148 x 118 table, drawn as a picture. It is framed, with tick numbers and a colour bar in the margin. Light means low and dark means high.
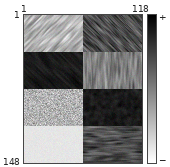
It is made of 4 by 2 panels. Panel 1,1: low, slanting up to the right. Panel 1,2: high, slanting down to the right. Panel 2,1: very high, slanting down to the right, faint in contrast. Panel 2,2: middling, streaked downward. Panel 3,1: low, fine-grained. Panel 3,2: very high, blotchy, faint in contrast. Panel 4,1: very low, flat. Panel 4,2: high, streaked across.
